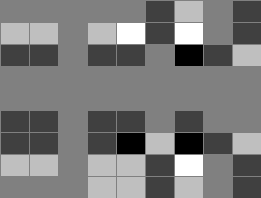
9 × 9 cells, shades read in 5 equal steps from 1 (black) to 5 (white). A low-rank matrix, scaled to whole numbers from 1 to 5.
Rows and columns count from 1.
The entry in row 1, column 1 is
3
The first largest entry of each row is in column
7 5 9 1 1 3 6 7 4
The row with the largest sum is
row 2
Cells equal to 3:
39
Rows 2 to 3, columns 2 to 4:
4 3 4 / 2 3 2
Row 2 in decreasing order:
5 5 4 4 4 3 3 2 2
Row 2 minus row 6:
2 2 0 2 3 -1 3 0 -1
